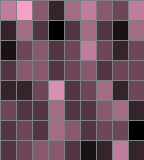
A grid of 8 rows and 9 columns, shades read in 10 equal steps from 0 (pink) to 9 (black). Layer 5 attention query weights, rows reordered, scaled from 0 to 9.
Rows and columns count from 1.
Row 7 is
6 5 6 3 4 6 5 5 9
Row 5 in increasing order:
1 3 5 5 5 6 7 7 7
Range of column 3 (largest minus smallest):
2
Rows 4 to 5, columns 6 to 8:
4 6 5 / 5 3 7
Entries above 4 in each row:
2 6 7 6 7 6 7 6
